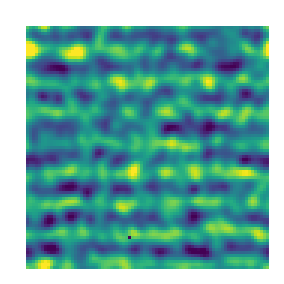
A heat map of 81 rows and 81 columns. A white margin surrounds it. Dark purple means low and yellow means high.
Horizontal stripes repeat 8 times down the table. One lone cell stands out, far lower than its neighbours. There is no seam. Overall the values sit about 50% of the way up the scale. The histogram is bell-shaped.
